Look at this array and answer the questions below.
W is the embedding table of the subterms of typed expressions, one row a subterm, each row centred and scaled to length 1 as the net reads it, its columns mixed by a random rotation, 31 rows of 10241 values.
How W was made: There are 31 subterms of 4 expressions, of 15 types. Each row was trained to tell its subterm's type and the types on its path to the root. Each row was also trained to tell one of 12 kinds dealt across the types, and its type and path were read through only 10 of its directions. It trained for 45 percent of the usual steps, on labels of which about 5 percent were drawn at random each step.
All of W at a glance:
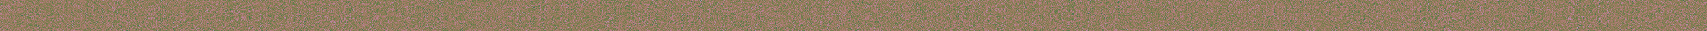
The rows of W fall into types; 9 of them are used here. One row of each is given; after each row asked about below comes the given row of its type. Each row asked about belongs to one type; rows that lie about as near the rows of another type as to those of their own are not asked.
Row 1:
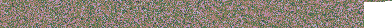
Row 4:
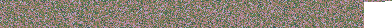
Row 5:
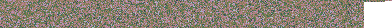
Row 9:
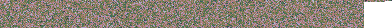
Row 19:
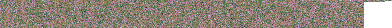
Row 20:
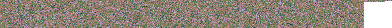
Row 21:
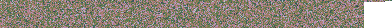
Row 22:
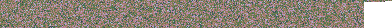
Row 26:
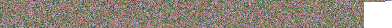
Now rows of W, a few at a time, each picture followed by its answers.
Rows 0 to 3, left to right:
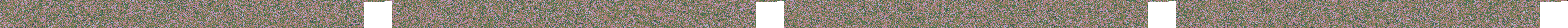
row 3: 21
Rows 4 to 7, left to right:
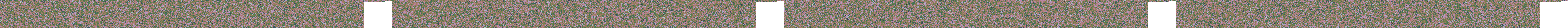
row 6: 9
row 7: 19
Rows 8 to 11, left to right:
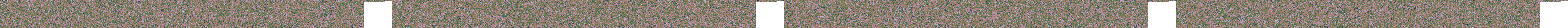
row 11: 20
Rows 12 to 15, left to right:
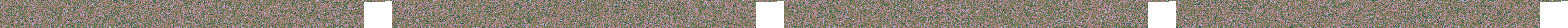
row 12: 1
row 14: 26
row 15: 22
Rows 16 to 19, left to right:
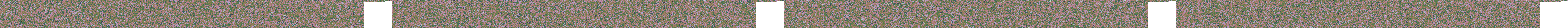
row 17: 9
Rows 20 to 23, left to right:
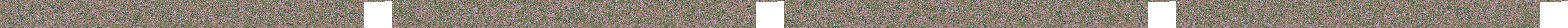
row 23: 19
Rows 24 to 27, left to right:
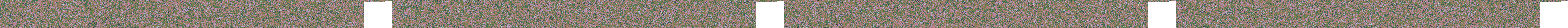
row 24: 21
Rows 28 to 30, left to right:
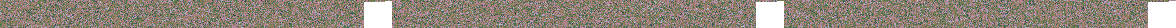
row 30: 5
